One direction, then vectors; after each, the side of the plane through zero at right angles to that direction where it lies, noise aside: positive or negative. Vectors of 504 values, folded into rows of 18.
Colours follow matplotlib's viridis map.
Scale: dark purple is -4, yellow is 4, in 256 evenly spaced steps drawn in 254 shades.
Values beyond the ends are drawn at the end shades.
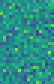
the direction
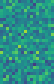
positive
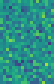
negative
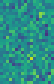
negative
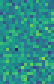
negative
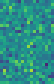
positive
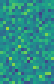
positive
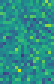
positive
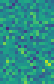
negative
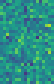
positive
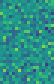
positive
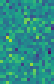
negative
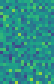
positive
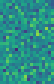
negative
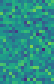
positive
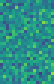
negative
